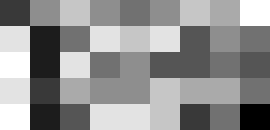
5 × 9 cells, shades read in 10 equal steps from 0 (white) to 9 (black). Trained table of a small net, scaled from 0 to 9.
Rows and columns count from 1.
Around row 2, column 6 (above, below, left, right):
4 6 2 6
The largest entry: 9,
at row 5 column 9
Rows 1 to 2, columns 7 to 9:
2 3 0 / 6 4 5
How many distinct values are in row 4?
6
